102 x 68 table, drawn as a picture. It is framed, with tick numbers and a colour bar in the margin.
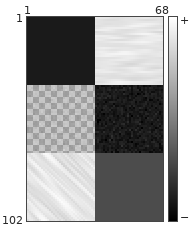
The table splits into 3 rows of 2 panels. Panel 1,1: very low, flat. Panel 1,2: very high, streaked across, faint in contrast. Panel 2,1: high, checkered. Panel 2,2: very low, fine-grained, faint in contrast. Panel 3,1: very high, slanting down to the right, faint in contrast. Panel 3,2: low, flat.
